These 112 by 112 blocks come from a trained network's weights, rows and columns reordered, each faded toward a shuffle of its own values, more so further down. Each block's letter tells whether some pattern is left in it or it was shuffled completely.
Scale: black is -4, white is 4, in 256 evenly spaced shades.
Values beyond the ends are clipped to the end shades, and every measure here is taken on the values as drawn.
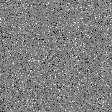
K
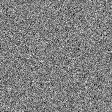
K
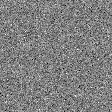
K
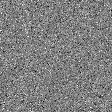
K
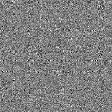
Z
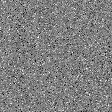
K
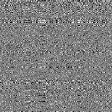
Z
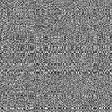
Z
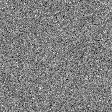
K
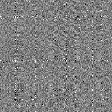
Z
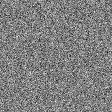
K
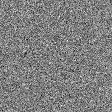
K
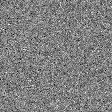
K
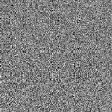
Z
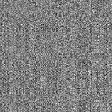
Z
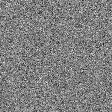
K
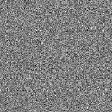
Z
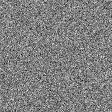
K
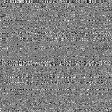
Z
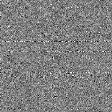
Z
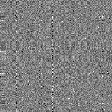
Z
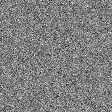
K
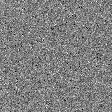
K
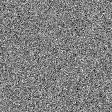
K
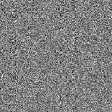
Z
